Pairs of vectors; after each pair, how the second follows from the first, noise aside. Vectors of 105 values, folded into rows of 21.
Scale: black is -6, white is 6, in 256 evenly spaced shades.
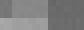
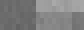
reversed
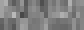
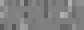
partly zeroed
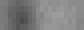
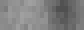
reversed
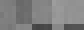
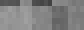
reversed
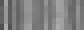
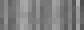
reversed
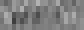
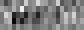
scaled up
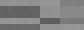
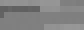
partly zeroed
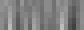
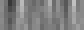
reversed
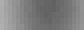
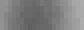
reversed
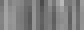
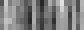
scaled up
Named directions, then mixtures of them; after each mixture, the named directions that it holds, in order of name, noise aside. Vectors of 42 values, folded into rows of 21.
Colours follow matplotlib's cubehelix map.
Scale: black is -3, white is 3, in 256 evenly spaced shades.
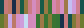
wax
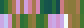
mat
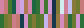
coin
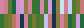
coin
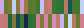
wax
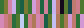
coin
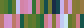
coin, mat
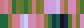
mat, wax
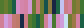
coin, mat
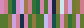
coin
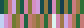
coin, mat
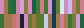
coin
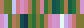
mat, wax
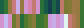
mat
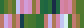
coin, mat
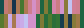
wax
